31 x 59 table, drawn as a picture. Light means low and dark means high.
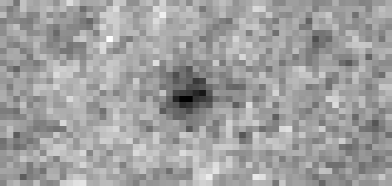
Grain: blotchy. Ninth with the highest average: centre. Seam: none. Average level on the scale: 40%. Odd rows or columns: none. Bumps: one, in the centre.
